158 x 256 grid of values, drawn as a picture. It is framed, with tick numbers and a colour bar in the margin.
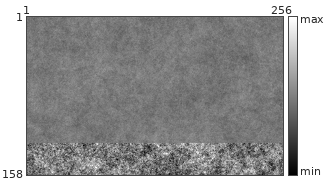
Average level on the scale: 50%. Stripes: none. Seam: horizontal, 80% of the way down, the top part calmer. Grain: blotchy. Slope: none.
